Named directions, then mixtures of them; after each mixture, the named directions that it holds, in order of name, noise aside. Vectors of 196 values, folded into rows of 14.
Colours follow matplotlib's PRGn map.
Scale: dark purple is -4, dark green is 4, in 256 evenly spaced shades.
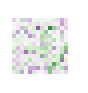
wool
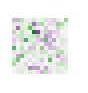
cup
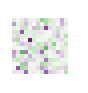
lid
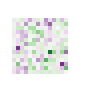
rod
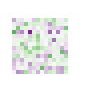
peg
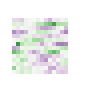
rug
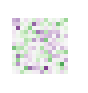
cup, rod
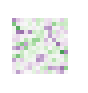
peg, rod, rug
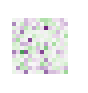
lid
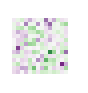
rod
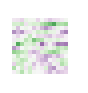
rug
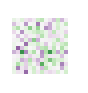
lid, rod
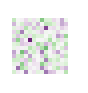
lid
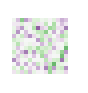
wool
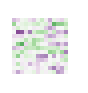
peg, rod, rug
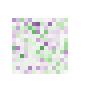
cup, rod, wool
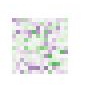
cup, peg, wool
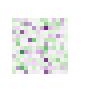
lid, rug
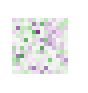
cup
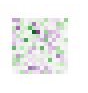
cup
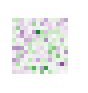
cup, rod
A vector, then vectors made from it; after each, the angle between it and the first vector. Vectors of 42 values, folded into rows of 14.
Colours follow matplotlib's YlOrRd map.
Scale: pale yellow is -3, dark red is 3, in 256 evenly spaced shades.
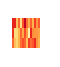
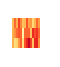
orthogonal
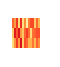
partly opposed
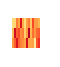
nearly opposite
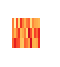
partly opposed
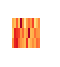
nearly opposite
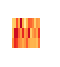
nearly opposite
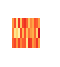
partly aligned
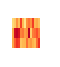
nearly opposite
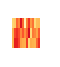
nearly opposite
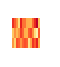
orthogonal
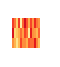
nearly parallel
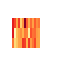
nearly parallel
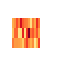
partly opposed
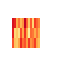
nearly parallel
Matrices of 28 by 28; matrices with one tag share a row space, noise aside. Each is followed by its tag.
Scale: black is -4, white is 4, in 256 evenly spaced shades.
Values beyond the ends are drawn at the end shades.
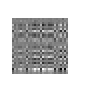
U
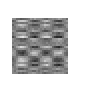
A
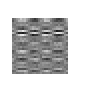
A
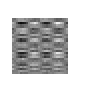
A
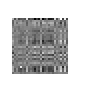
U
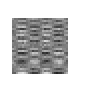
A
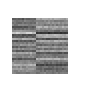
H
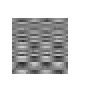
A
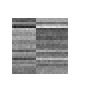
H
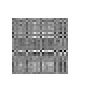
U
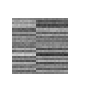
H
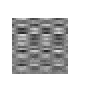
A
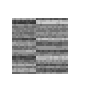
H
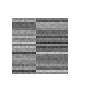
H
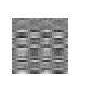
A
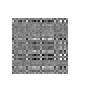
U
